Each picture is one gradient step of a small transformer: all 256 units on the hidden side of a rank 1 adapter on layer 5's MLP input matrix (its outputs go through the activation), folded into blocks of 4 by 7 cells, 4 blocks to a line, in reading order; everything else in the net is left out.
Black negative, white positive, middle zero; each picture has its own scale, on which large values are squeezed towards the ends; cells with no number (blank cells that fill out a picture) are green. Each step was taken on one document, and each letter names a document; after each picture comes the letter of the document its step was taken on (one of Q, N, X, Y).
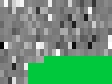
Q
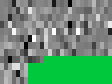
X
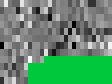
Q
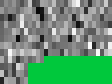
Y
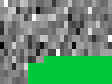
Q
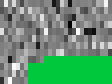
X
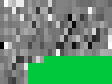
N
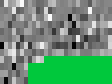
N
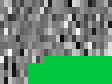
Y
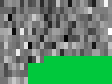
N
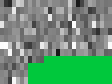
N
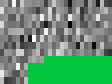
X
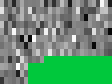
X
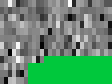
Y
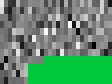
X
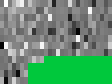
N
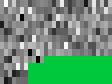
X
